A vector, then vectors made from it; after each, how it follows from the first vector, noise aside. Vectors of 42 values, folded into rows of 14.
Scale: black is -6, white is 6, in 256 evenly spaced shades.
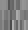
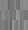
shrunk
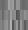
negated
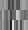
scaled up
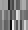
scaled up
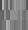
wrapped around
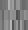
negated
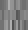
negated
